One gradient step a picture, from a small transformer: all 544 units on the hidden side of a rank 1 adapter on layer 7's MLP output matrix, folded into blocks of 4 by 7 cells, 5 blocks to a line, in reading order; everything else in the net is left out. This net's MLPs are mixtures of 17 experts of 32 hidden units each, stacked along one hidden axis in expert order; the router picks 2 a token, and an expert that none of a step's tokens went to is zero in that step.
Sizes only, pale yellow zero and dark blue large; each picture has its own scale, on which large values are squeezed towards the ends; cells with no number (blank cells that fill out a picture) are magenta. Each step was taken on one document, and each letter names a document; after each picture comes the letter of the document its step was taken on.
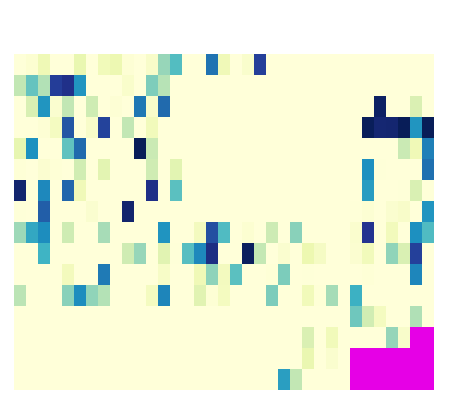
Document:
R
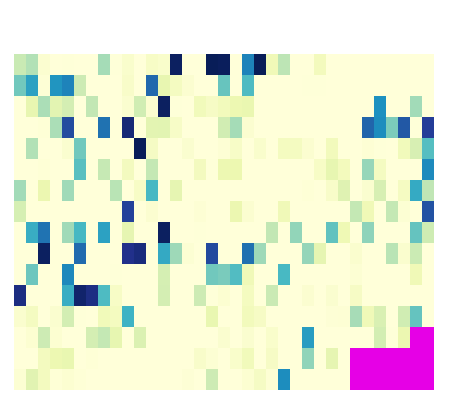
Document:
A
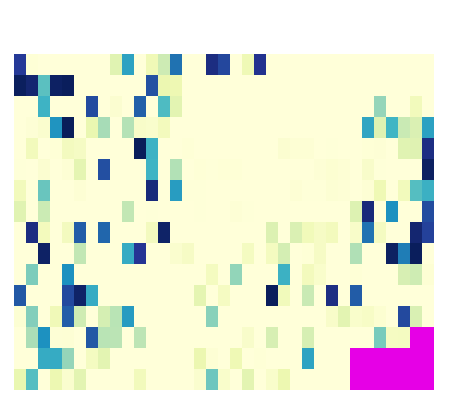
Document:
R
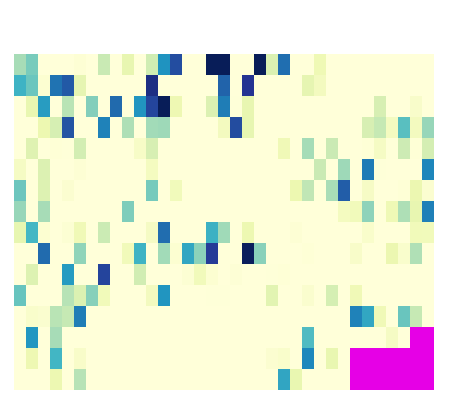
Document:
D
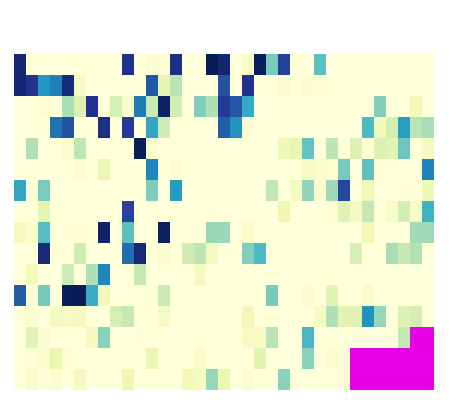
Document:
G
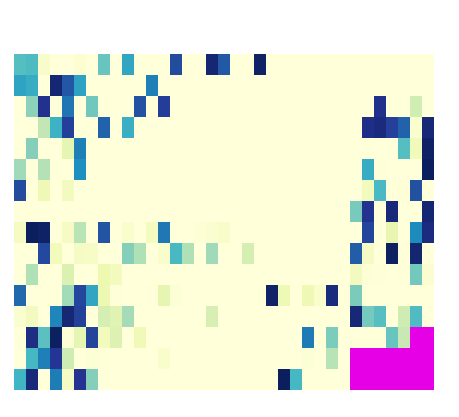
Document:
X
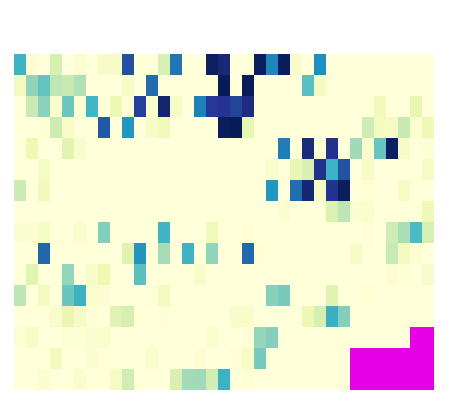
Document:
G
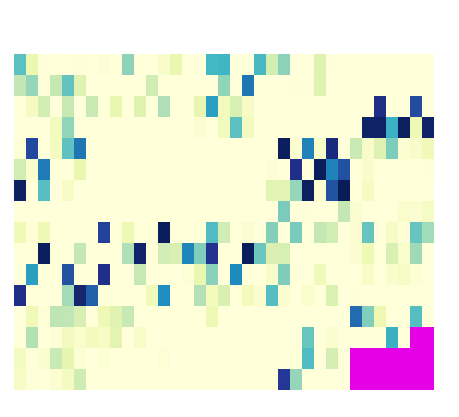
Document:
D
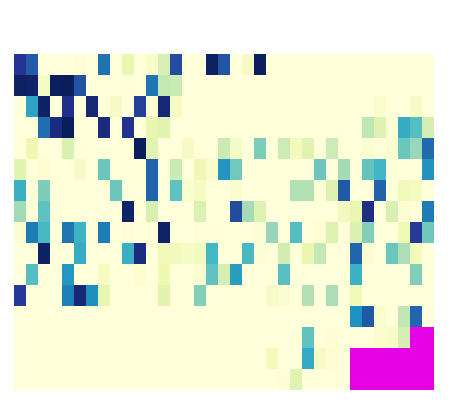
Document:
R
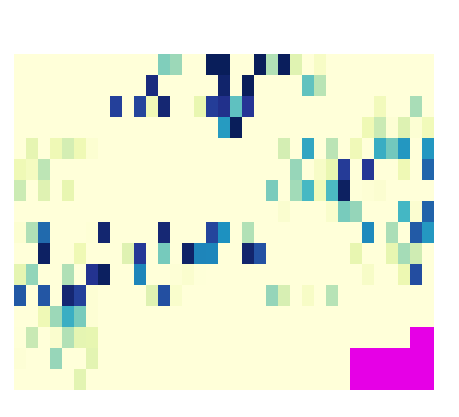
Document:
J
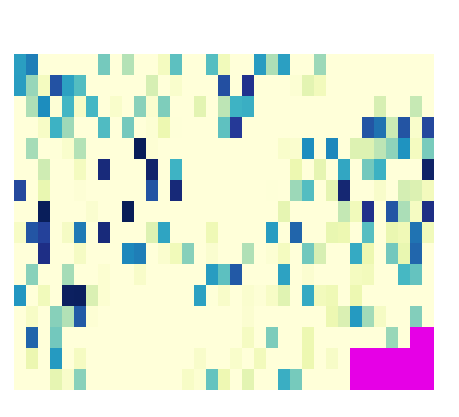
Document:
R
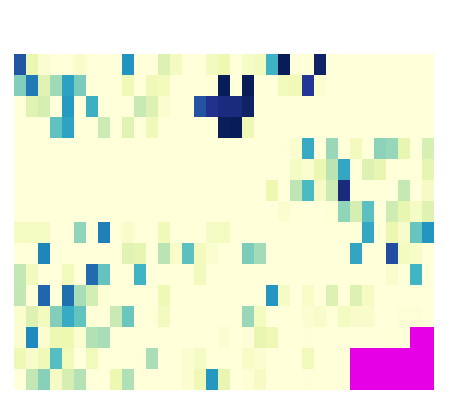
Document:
G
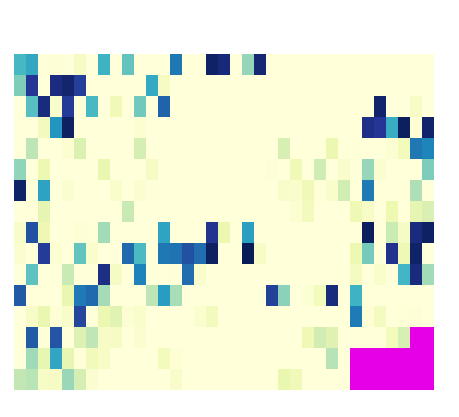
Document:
X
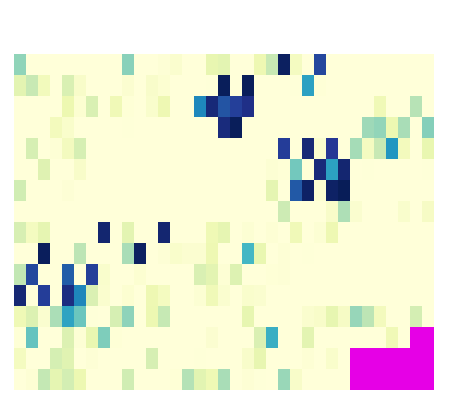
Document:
J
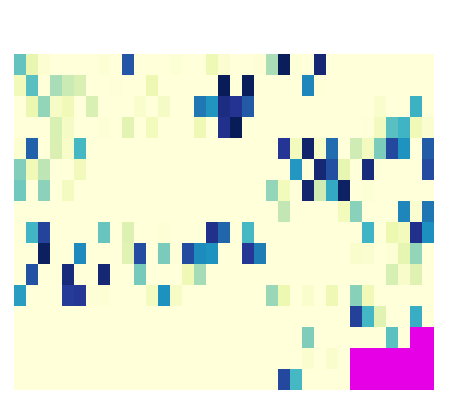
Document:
J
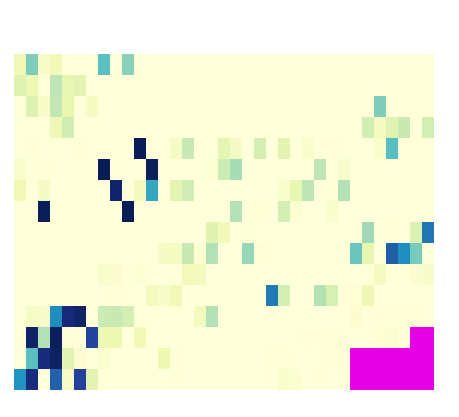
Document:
X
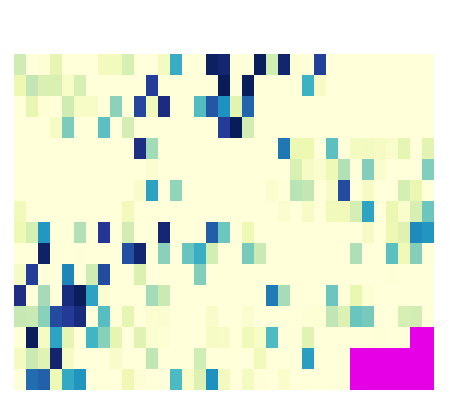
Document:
G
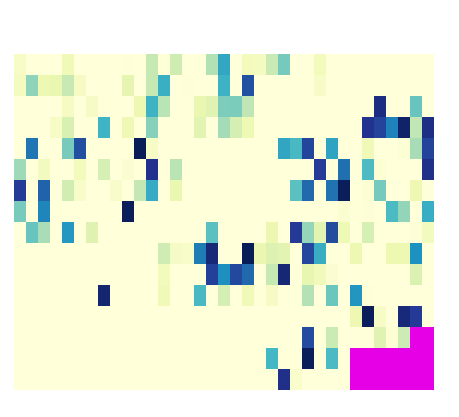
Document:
A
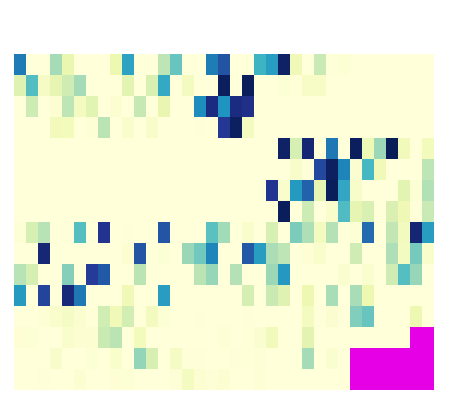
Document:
J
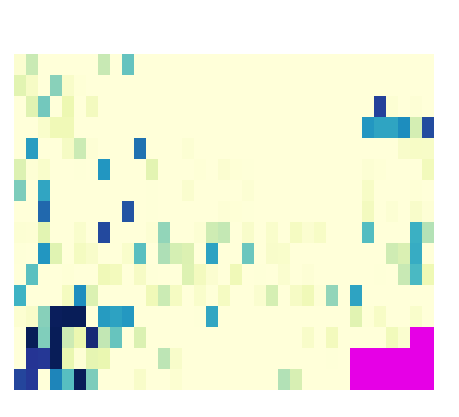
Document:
X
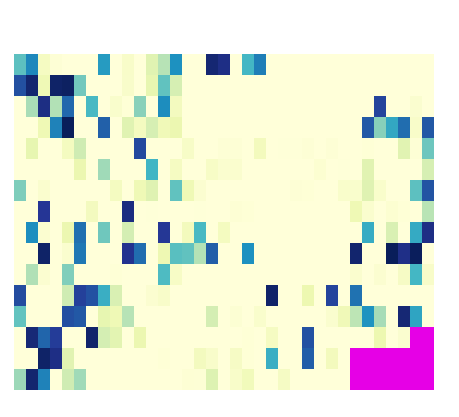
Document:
A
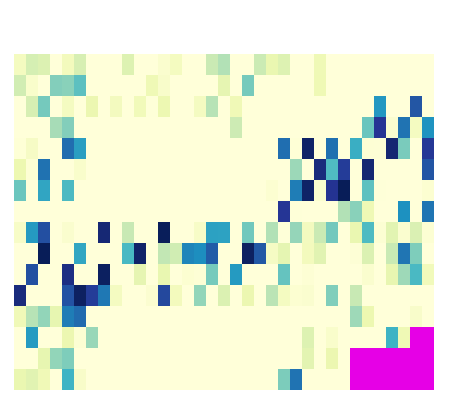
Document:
D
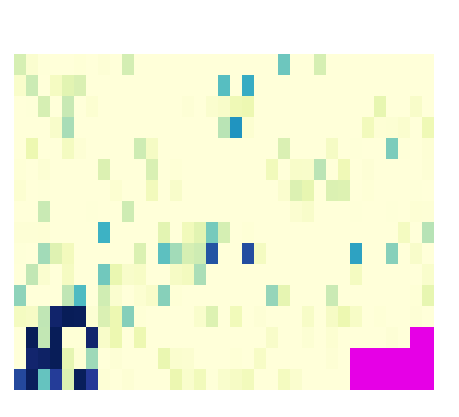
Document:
X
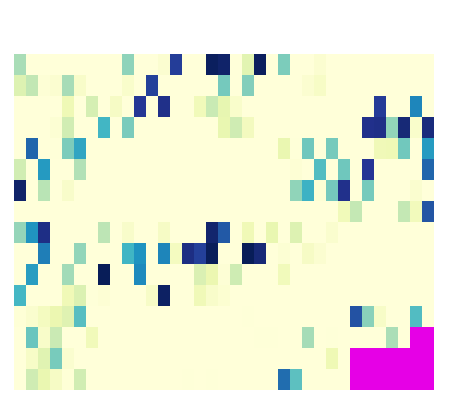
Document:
D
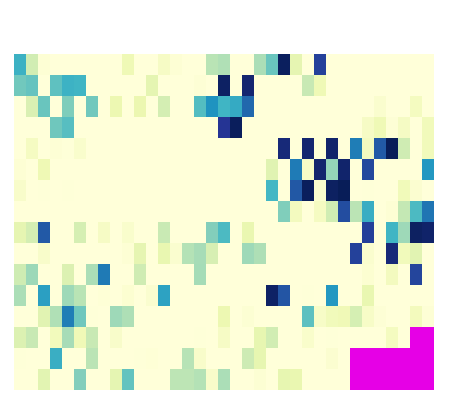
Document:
J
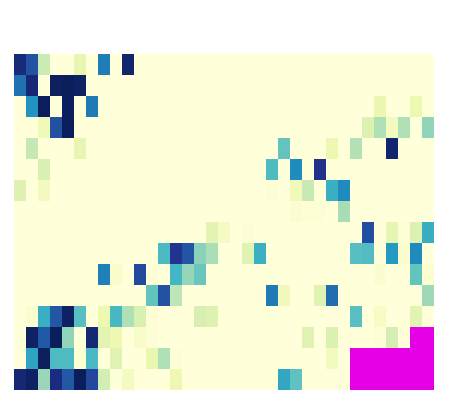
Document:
X
